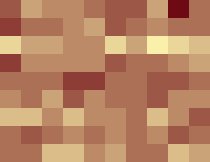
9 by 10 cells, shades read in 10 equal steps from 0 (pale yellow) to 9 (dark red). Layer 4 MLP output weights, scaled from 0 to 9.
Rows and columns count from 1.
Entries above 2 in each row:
10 10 5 10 10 10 6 10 7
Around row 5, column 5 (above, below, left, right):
4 4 7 5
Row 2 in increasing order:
3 4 4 5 5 5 5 5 6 7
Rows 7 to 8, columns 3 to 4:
4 2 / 5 4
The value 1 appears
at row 3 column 1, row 3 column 6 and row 3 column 9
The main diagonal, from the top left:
6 5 3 4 7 5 5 4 2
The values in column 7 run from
3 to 6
